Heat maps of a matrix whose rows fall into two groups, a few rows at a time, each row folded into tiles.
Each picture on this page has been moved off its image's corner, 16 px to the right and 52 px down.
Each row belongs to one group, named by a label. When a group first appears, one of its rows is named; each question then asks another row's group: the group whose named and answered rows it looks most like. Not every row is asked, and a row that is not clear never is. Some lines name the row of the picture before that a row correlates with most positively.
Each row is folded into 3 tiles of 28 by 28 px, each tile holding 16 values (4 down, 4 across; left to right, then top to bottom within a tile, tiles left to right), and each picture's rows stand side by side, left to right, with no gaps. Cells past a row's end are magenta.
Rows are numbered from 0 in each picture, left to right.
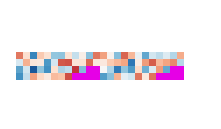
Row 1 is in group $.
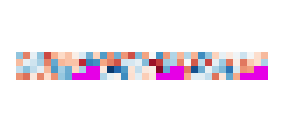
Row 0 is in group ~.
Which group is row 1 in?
$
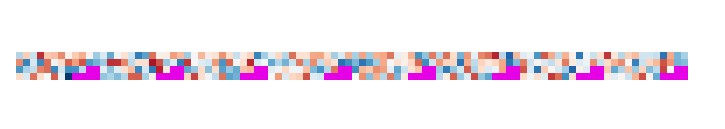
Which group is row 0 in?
~
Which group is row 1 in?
$
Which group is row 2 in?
~
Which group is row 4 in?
~
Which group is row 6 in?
$
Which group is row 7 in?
$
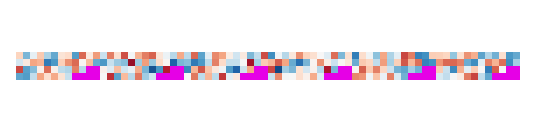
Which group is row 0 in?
$
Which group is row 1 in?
~
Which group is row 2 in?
~
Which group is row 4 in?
~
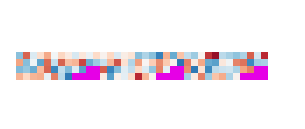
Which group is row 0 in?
~
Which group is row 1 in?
$
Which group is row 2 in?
$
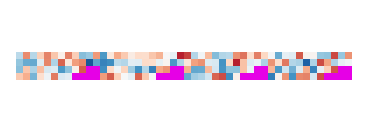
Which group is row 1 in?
~
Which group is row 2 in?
$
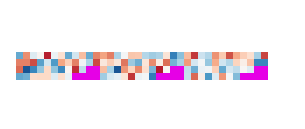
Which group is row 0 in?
$
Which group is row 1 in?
$
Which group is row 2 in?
~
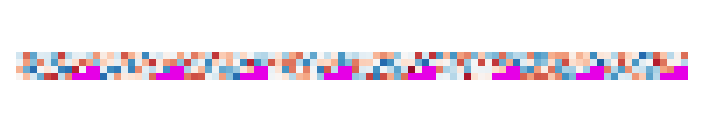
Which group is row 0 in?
$
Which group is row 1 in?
$
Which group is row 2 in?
~
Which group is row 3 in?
$
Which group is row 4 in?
$
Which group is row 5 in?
$
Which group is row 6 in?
~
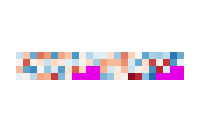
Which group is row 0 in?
$
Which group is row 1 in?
$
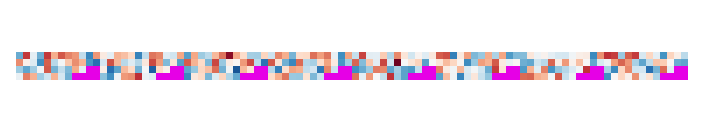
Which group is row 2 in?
~
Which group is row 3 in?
~
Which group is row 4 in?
~
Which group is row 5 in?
$
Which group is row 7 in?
$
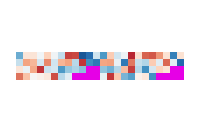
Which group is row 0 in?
~
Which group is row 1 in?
~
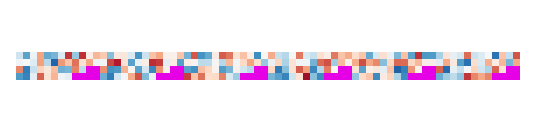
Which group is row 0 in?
$
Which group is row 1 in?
$
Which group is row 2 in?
~
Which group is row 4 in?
$
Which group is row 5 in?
$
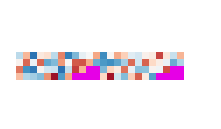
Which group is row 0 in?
$
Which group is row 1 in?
~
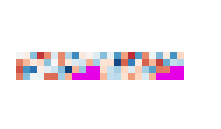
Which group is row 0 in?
$
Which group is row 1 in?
$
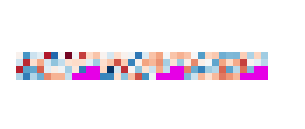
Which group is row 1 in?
$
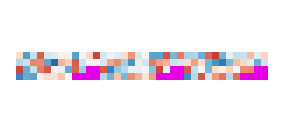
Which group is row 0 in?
$
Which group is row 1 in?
$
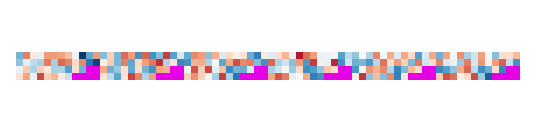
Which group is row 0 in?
~
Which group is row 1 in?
$
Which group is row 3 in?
~
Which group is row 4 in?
~
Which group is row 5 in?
~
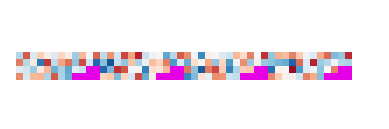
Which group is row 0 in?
~
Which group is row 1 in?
~
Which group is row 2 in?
$
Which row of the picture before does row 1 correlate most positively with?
4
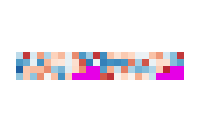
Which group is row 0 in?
~
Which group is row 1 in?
~
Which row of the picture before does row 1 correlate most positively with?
3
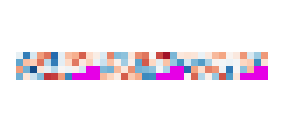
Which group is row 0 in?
$
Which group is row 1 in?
~
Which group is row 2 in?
~
